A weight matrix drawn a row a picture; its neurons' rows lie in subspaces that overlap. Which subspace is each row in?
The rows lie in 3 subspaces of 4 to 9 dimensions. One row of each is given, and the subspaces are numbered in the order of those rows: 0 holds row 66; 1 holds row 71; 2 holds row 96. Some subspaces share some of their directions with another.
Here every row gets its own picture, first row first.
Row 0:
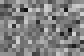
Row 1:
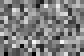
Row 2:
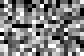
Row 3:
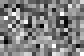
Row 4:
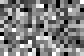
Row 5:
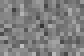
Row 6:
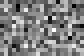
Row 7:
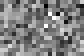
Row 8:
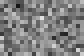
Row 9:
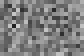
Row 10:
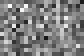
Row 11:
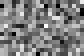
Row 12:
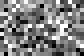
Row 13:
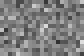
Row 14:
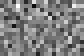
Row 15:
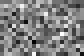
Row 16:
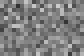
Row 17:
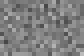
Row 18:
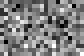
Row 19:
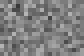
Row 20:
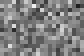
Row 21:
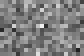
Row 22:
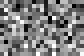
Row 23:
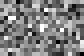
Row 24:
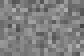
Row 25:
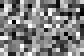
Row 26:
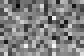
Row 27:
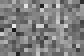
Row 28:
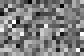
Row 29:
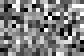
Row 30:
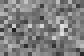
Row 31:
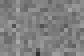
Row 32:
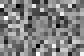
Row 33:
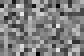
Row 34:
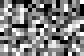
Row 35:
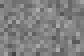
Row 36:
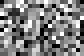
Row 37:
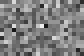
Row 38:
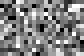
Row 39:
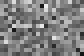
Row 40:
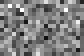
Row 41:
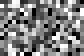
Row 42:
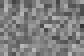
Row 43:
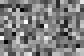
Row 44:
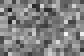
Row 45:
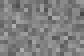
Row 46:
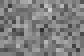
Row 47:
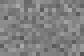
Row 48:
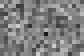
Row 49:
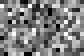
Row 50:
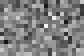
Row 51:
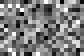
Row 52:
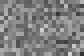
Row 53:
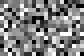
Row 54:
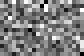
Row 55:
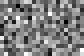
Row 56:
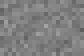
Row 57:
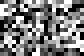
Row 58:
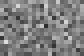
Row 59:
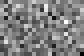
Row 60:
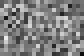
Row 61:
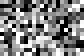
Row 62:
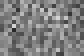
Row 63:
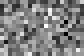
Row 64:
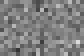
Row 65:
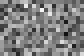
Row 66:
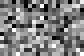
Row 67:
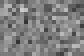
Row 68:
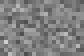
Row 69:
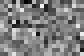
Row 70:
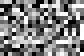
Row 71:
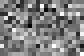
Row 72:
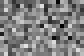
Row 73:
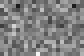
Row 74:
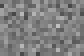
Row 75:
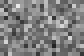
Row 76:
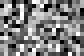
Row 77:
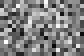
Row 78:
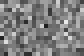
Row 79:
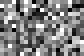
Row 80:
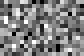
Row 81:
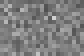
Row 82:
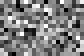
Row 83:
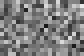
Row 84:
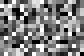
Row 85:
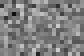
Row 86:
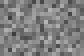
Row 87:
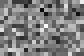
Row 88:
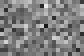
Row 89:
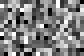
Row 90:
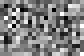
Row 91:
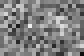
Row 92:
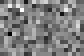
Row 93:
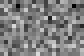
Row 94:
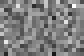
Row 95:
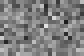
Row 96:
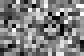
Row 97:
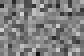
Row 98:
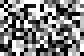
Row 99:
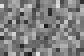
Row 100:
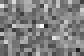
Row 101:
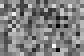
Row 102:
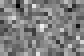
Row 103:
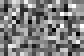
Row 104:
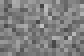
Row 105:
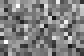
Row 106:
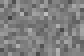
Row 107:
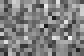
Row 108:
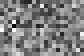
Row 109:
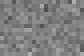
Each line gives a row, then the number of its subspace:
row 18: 2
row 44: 1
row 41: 1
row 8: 1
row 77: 1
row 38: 1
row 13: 1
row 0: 0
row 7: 2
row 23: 1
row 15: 1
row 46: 0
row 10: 0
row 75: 2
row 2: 0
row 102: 1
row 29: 2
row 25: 1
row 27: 0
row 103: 2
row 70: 1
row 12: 2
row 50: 2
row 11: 2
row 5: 1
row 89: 0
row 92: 1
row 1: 1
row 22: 2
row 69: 0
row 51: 1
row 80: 1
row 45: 1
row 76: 1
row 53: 1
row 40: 1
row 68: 1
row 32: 2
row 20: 2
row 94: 1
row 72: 2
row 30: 2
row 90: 2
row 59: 0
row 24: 1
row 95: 2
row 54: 0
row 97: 2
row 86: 1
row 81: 0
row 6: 2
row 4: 1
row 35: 1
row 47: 1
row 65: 0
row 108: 0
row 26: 2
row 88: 0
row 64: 1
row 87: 1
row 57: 0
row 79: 2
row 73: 2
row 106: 1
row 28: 0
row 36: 1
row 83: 0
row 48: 2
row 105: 2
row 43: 0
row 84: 1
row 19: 1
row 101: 0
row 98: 0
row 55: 0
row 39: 0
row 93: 2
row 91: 2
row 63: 0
